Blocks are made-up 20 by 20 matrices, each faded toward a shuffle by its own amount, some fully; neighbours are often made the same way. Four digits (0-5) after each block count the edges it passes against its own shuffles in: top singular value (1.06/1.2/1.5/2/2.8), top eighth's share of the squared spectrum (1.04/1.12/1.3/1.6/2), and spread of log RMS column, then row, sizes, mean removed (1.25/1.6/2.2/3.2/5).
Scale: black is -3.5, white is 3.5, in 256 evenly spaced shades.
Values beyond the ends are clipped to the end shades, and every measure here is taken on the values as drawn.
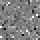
0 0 0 0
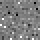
0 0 0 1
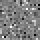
0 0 0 0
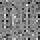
3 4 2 2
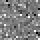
1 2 0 0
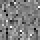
2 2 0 0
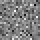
0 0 0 0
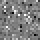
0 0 0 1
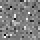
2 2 0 0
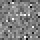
0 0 0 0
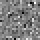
1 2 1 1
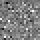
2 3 0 0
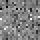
1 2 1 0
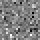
1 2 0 0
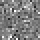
1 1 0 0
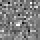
0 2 0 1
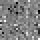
2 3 1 0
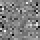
2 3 1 0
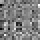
3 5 2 2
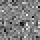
1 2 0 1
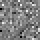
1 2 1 0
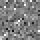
1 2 0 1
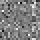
2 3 1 0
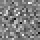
2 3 0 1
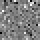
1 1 0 0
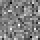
2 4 1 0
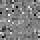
0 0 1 0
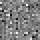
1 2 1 0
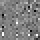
1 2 2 0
